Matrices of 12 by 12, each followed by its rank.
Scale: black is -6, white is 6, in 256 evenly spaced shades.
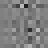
two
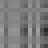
one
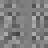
two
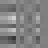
one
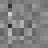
two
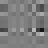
one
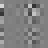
one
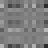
one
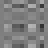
one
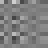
one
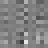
two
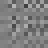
two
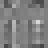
two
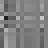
one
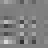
one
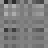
one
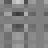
one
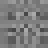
two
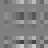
one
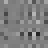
two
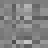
two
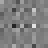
two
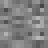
two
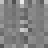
two
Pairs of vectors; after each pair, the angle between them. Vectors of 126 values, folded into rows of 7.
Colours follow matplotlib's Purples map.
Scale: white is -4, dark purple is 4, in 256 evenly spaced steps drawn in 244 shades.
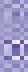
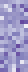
orthogonal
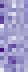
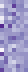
nearly opposite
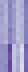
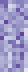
partly opposed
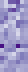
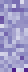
partly aligned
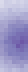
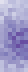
nearly parallel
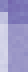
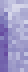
nearly opposite
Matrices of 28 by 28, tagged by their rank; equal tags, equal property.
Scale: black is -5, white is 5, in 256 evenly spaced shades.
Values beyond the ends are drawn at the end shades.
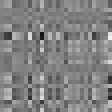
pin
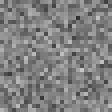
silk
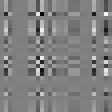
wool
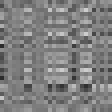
pin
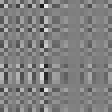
wool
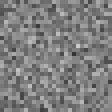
silk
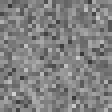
silk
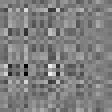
pin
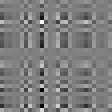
wool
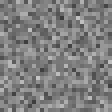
silk
